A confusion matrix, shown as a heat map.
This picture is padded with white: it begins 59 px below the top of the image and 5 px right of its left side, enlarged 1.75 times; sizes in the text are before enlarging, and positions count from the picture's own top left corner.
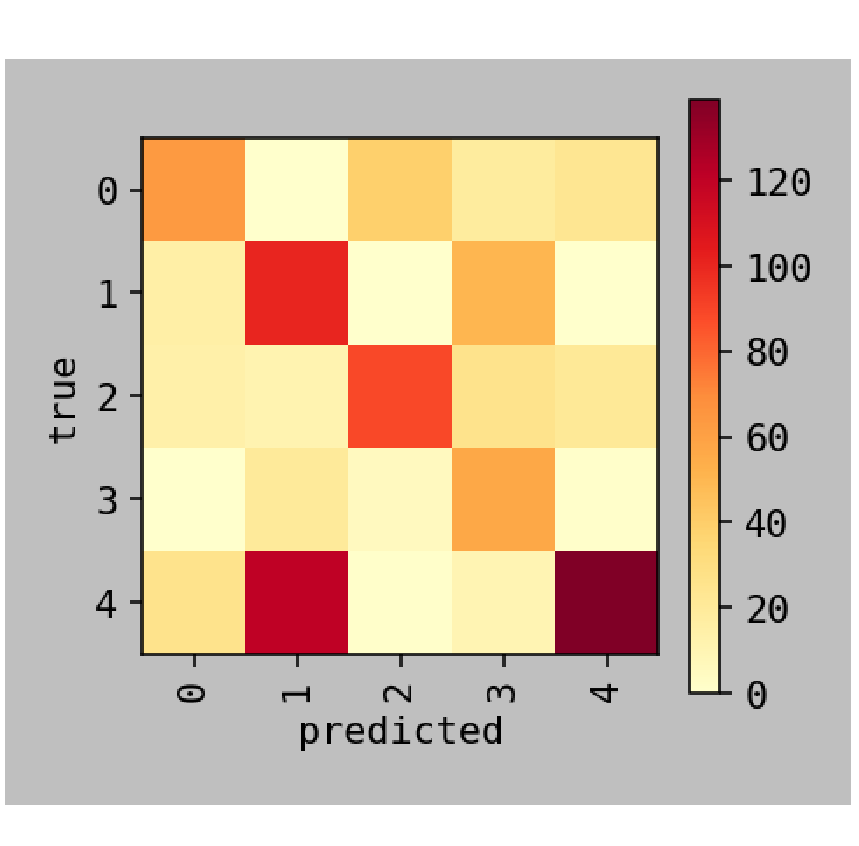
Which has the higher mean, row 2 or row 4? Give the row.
4
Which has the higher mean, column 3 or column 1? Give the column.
1
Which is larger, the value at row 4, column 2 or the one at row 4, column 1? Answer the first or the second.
the second
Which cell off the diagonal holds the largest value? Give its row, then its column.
4, 1
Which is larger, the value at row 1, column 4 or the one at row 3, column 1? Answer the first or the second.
the second
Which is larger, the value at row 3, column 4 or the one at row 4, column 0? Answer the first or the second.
the second
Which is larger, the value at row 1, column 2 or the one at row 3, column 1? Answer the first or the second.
the second
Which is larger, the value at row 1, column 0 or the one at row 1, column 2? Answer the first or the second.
the first
